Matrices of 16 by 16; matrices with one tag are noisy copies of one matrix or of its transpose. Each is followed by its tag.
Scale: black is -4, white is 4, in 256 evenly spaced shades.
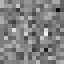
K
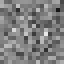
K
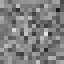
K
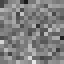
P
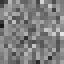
P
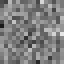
P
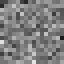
P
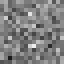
K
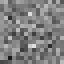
K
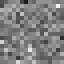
P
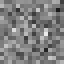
K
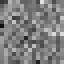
P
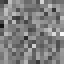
P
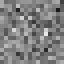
K
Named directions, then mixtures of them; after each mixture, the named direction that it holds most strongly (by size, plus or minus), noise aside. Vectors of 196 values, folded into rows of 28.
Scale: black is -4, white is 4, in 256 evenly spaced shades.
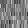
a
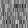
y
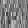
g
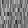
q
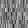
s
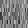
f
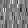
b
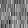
a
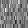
q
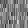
a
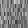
q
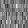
y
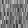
q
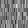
s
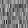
y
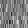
a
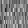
q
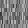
f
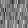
b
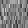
q
